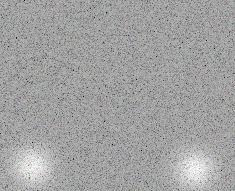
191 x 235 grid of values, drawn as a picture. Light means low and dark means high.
There are two dips. The distribution is heavy-tailed on both sides. No regular stripes run through it. Neither half mirrors the other. No single row or column stands out from its neighbours.
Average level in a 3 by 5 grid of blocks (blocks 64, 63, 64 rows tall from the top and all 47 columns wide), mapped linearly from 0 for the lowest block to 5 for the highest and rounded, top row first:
55555 | 55555 | 04531
